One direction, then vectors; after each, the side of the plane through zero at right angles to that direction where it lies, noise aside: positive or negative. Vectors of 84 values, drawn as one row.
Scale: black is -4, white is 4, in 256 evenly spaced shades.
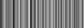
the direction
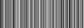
positive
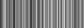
positive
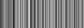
positive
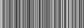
negative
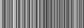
negative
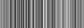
negative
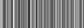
negative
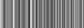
negative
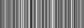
positive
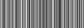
negative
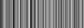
positive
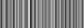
positive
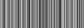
negative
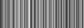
positive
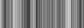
negative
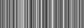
positive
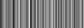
positive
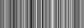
positive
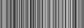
positive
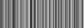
positive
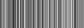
positive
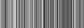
negative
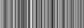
negative
